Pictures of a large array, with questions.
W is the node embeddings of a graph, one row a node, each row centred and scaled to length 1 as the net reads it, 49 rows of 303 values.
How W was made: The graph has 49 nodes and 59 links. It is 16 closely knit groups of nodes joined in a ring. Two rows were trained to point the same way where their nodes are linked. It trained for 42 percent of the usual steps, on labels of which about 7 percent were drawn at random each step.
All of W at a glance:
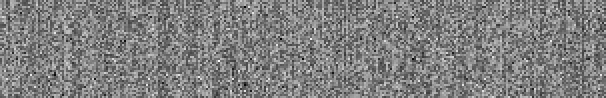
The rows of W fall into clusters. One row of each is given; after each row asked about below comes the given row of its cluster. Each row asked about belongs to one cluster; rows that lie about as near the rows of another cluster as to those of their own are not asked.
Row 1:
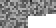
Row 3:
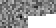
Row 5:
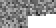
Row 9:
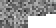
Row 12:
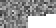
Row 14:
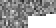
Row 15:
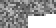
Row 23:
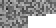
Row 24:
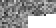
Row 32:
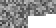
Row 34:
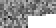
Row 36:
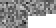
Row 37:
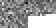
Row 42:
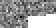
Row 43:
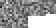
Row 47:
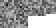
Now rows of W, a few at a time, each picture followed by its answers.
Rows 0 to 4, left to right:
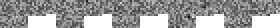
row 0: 23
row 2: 23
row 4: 23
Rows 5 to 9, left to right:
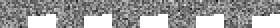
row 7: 1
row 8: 34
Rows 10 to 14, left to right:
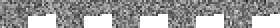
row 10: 14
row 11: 37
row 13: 12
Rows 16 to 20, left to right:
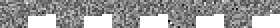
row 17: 9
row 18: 3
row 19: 37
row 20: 1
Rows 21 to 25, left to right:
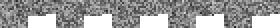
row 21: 47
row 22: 15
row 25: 43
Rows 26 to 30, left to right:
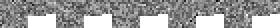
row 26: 32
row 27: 15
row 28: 5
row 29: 32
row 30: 24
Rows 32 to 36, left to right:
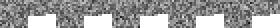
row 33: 34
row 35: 3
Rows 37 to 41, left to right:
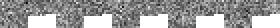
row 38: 5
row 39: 42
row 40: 9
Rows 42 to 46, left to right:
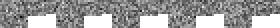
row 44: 36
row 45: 47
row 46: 42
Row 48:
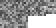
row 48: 12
